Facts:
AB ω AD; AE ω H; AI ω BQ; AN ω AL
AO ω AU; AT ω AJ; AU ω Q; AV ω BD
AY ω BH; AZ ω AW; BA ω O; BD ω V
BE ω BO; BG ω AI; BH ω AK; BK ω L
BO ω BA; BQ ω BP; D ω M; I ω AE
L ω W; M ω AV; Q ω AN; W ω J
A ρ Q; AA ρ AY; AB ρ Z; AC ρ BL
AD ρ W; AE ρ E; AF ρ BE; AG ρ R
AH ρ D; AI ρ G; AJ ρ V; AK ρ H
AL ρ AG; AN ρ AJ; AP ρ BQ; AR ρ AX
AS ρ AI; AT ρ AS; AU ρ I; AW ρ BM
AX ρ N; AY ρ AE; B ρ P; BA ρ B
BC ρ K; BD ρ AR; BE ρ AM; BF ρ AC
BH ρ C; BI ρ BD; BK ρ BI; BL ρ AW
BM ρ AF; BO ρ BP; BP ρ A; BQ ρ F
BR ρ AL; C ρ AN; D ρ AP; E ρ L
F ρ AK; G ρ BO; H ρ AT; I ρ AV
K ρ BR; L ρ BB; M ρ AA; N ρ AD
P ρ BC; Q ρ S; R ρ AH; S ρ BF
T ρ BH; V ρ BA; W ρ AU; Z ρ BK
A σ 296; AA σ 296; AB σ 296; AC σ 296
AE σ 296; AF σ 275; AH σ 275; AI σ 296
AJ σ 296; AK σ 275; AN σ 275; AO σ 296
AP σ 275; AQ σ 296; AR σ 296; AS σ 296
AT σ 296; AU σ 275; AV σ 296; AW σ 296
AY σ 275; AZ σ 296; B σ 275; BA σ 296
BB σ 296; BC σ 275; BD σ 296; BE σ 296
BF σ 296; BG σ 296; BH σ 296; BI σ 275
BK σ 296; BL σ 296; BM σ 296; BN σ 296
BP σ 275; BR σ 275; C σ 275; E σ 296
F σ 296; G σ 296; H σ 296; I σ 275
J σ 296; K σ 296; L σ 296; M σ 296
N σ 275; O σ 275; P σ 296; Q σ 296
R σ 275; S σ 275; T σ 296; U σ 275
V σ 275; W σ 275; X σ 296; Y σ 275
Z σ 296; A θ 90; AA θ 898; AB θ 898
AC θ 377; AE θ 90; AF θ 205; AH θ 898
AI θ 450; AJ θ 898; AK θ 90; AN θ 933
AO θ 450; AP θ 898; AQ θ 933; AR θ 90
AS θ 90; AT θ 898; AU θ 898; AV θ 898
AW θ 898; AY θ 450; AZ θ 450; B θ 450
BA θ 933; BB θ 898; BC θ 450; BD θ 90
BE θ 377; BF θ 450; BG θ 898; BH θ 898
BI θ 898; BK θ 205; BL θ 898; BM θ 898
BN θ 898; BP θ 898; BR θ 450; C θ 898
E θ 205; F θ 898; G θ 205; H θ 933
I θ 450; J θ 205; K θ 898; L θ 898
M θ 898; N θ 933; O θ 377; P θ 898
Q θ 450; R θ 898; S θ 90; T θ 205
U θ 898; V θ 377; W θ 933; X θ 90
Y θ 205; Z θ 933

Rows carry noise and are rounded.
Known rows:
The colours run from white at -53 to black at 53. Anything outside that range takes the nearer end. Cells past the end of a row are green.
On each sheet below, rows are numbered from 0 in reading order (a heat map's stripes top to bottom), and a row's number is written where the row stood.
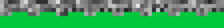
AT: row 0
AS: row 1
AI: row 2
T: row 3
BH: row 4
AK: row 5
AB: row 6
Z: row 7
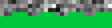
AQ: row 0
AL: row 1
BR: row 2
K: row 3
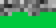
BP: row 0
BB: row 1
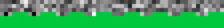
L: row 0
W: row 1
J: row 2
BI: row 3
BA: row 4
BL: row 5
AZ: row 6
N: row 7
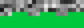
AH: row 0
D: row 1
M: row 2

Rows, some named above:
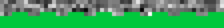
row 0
J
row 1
BA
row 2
BF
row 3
V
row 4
F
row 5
R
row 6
BE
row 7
AJ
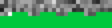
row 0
AP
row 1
BK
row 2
A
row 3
AQ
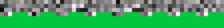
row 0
R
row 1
AY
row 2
D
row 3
U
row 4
BO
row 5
C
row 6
AP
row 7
AU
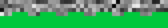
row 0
AF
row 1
BD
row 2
M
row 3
AR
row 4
BQ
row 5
AC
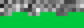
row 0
AD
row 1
N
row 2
P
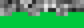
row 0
G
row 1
D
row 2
H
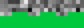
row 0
F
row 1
O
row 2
S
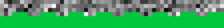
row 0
Q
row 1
AG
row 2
I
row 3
AF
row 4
X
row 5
AE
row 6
Y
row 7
AX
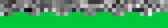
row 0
E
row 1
V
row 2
T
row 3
M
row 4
AM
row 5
AU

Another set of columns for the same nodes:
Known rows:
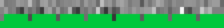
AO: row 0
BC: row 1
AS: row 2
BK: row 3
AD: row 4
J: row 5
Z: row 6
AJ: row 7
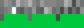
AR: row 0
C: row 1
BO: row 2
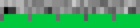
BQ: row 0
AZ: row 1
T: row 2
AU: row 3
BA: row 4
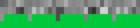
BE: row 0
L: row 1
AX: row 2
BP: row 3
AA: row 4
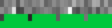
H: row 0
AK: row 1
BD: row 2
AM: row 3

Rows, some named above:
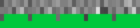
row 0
O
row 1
O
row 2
U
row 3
H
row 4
V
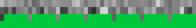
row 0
AG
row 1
AY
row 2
AI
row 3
BP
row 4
C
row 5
T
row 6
AQ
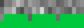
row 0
AE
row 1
AV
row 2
AF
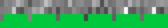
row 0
X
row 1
E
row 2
AN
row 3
BO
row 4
BD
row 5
Z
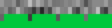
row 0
U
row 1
D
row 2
G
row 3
A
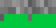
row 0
Y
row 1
S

